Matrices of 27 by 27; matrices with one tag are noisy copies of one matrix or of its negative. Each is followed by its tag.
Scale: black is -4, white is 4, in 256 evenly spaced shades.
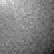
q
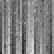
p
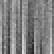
p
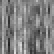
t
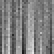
p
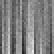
p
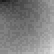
q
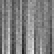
p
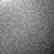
q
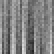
p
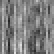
t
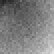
q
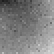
q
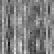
t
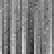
p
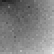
q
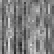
t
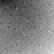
q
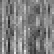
t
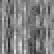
t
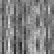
t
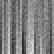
p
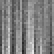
p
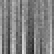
p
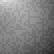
q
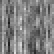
t
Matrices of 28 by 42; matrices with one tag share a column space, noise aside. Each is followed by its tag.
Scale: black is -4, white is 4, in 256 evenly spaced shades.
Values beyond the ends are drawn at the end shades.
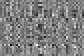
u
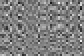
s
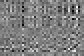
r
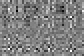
r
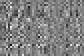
u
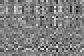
r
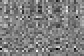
r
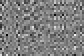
s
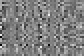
u
